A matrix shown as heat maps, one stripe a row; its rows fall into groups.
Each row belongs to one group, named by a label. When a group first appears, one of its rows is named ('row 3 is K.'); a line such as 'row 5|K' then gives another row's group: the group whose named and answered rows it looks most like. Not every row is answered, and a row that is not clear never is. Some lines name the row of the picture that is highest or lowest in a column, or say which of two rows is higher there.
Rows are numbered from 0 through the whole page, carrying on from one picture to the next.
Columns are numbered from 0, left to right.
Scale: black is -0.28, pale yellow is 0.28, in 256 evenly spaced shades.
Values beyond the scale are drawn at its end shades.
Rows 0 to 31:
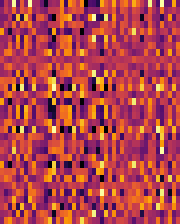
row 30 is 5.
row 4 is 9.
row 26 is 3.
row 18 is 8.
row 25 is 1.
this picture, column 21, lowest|0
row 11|8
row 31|1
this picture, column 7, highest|0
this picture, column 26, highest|2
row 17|1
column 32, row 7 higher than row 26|No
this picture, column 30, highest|25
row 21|3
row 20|3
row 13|1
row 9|1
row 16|5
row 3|3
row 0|3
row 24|8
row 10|5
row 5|5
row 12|8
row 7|1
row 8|9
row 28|3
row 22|5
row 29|8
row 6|5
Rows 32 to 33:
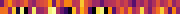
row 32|1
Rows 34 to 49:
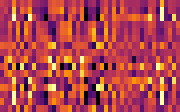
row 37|5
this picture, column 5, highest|43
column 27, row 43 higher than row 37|Yes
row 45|3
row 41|5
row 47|3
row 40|8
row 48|3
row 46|8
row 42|1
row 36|3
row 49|5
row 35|3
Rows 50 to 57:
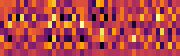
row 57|9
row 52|8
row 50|8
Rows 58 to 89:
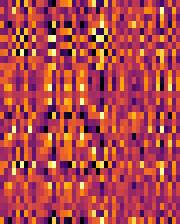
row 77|1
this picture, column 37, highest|76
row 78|1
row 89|9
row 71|1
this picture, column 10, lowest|76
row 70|1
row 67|8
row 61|9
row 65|8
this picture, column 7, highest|76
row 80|5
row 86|5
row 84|1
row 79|5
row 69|1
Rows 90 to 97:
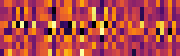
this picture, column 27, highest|93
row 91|5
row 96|5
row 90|1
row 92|5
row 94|9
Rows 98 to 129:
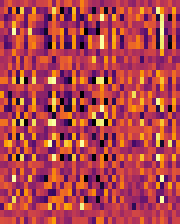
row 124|1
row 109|8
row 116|3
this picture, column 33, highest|111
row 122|8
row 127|1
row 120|8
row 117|8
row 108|8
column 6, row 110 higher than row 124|No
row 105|3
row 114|5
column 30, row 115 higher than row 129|Yes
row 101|3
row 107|5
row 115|8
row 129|8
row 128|9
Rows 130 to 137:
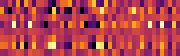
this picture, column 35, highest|136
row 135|8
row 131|9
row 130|5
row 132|8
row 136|8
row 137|9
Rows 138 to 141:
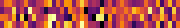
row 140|8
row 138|1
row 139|3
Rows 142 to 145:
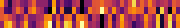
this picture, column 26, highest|143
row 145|1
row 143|9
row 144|1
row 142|9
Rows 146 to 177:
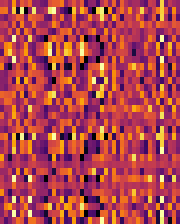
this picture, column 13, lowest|157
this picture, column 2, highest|153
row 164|9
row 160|1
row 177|9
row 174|3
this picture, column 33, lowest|153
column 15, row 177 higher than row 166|No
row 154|3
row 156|9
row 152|1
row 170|5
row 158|9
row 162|3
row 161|3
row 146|3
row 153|1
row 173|9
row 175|1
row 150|5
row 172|3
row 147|8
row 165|8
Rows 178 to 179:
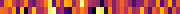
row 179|8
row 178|1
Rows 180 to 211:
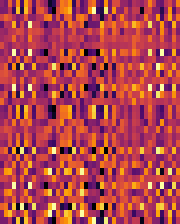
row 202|5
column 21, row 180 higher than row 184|No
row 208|3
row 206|3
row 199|5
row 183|3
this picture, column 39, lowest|187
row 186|9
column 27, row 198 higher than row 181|Yes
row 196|5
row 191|8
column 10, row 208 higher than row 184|No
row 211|5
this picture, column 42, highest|204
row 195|5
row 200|5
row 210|1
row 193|8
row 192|3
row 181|5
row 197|3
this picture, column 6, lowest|209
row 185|3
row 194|9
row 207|1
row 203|3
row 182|1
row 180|5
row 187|3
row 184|9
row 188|5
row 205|8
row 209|8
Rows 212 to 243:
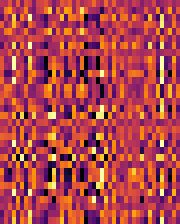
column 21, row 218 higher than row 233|No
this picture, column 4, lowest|234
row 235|5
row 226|3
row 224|1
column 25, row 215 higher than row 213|Yes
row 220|3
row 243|3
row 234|8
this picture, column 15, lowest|234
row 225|1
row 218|3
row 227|9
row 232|3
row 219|5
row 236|9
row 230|8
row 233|5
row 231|8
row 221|3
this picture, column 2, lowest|236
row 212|5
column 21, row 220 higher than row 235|No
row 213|1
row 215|3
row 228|8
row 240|5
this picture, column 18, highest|234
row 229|5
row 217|9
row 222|9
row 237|9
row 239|3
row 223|3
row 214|3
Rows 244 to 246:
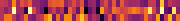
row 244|3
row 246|1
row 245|3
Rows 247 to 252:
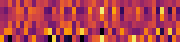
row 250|5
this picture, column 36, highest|251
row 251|1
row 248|9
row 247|5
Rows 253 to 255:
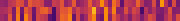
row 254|5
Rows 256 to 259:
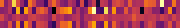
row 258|9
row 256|3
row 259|5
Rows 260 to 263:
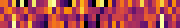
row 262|3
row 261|1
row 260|8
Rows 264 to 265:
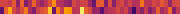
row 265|1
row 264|8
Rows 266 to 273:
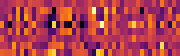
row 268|5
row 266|9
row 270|5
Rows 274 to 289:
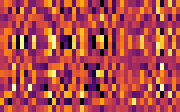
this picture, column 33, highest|288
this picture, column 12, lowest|288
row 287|1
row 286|3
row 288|9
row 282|5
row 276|9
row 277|5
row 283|3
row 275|8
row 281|1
